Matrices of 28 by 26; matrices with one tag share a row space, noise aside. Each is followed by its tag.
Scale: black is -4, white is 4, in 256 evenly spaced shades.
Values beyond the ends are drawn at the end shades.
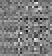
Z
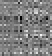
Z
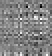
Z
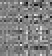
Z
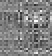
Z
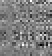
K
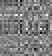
Z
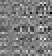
K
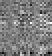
K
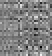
Z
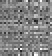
Z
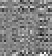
K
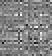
Z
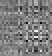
Z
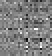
Z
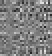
K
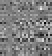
K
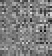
K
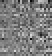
K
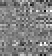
K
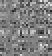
K
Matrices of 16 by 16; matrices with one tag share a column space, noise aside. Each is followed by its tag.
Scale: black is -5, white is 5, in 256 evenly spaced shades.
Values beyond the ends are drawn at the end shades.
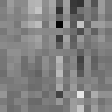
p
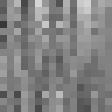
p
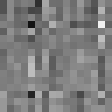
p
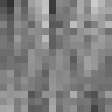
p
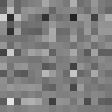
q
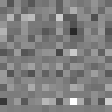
q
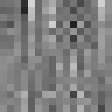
p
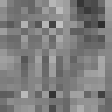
p
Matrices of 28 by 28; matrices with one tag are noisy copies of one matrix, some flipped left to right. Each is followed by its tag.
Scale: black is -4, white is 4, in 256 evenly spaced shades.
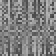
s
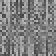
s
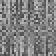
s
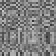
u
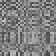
u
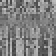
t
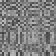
u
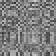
u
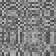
u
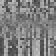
t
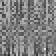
s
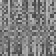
s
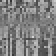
t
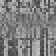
t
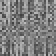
s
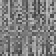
s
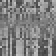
t
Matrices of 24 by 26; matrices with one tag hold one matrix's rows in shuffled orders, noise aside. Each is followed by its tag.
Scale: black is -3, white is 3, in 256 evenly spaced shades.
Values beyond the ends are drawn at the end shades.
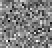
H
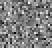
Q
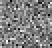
H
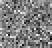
H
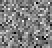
Q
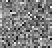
H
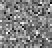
H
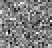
H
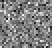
Q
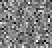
Q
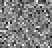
Q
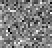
H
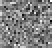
H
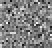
H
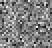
Q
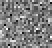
H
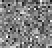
H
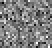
Q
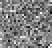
H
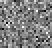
Q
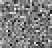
H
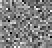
H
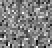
Q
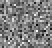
Q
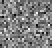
Q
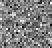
H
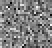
H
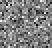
Q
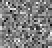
H
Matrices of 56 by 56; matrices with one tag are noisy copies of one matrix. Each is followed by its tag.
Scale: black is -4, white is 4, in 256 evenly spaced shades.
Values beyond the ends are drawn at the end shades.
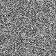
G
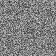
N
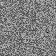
G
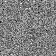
N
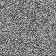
G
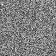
G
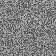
N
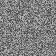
N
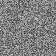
N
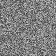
G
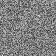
N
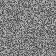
N
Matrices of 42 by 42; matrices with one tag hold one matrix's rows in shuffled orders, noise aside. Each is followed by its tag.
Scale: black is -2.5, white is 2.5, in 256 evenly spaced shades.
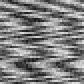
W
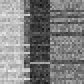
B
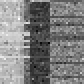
B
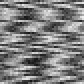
W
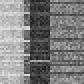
B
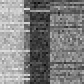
B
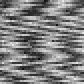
W
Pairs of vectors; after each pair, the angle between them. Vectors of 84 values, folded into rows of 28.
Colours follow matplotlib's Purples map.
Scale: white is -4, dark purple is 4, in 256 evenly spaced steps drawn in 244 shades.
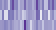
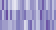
partly opposed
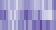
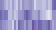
nearly parallel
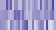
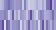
orthogonal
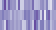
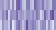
orthogonal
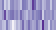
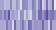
partly aligned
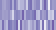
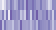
orthogonal
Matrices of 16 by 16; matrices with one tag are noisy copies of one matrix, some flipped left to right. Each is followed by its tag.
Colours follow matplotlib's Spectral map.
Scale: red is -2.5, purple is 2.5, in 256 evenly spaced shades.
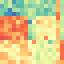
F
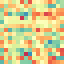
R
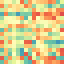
R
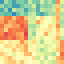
F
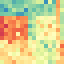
F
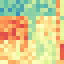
F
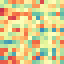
R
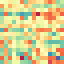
R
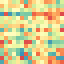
R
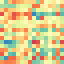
R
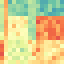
F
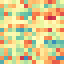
R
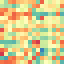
R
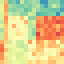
F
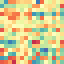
R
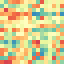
R
